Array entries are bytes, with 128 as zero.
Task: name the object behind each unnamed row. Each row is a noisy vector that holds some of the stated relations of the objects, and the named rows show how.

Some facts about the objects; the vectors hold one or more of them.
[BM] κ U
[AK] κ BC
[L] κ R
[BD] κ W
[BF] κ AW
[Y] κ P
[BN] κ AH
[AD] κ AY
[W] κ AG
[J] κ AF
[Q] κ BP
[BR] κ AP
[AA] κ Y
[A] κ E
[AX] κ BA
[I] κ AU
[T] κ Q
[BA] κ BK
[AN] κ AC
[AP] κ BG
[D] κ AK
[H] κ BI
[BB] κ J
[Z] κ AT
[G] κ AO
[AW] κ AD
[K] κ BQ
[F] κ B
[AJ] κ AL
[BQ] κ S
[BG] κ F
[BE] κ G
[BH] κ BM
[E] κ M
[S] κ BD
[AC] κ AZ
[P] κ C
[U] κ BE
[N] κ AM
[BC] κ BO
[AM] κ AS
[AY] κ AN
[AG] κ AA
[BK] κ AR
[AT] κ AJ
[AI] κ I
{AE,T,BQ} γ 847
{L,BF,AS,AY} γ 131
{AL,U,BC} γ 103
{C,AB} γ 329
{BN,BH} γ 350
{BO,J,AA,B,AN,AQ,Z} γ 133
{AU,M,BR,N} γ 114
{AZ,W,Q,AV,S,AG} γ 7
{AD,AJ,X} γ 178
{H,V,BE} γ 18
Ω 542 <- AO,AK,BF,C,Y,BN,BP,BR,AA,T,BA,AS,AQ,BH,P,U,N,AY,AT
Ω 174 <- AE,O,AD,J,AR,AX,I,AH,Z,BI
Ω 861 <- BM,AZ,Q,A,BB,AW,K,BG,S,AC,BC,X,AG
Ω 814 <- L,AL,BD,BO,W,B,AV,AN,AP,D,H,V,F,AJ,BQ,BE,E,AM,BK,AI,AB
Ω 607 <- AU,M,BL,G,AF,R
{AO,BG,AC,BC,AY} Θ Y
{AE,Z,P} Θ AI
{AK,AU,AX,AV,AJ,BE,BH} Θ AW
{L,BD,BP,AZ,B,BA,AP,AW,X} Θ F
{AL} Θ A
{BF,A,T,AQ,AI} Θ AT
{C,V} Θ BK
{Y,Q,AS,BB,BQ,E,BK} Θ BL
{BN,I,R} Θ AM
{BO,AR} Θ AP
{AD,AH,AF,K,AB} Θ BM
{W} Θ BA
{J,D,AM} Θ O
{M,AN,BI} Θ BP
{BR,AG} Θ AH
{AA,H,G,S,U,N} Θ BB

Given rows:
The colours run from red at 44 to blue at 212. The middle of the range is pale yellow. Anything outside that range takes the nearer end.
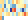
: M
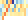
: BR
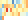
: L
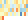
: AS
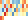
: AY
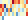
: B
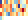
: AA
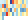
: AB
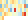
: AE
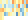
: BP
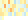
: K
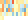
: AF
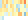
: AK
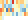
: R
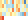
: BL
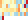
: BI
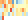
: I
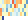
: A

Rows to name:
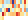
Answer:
BH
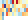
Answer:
V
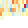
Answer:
X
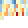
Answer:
S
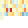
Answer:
BA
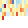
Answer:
BC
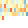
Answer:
BK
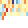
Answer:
BF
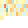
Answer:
BG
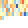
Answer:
AW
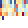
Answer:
AG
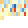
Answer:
AU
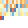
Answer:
AC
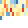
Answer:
BD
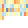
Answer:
AO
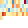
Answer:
BN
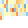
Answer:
BB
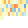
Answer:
AT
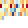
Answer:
AN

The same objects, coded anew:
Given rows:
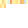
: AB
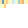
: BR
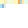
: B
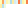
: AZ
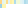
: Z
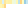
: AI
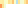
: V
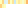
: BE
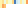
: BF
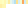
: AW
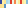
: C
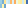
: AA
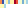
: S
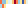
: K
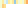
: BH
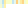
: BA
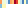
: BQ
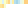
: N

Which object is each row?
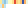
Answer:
W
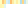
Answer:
BC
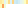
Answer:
BB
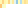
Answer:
G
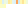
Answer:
AX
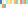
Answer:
Y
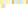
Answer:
Q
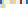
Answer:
P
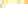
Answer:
AS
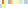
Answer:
AE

